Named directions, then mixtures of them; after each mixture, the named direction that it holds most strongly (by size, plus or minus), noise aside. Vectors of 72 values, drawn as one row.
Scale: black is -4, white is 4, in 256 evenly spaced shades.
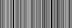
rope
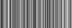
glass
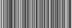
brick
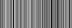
rope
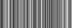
glass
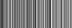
glass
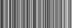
glass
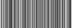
brick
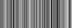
rope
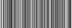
brick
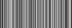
brick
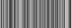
brick
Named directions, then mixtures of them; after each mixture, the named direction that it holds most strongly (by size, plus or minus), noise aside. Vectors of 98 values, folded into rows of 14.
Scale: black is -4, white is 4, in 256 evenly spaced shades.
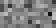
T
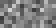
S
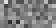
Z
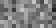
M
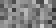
M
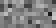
T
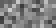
S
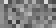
Z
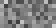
Z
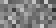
M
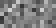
S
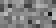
T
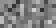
S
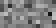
T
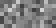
S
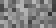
M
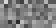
Z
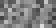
S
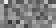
Z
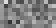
Z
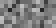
S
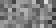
M
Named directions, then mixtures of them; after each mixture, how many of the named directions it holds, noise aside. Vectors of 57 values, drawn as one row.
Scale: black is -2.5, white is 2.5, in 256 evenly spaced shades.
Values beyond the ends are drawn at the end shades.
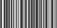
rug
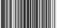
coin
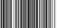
two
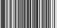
one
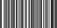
two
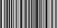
one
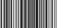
two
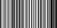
one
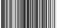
one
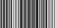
two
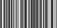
one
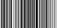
two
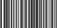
one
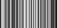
one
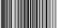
one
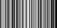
one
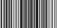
two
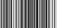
two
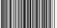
one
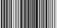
two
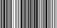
two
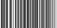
one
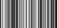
one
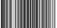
one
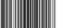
one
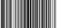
one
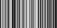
two
